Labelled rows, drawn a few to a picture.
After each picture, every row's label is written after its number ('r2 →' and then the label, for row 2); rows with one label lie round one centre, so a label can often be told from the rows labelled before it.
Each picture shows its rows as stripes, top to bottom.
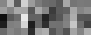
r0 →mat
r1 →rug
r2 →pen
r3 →pen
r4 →rug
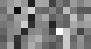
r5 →rug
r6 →mat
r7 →rug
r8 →rug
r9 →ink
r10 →mat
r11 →mat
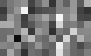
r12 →rug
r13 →pen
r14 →ink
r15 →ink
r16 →rug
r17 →mat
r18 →ink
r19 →ink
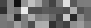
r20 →mat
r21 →pen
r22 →mat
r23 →rug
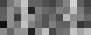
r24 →pen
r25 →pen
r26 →mat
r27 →pen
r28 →rug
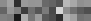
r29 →mat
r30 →ink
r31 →mat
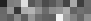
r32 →pen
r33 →mat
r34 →ink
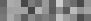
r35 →ink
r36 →rug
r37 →ink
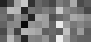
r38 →pen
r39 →ink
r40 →rug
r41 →ink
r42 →mat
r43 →ink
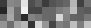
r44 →pen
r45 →pen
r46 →ink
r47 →rug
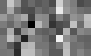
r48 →ink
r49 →ink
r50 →rug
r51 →rug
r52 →mat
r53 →ink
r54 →mat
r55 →mat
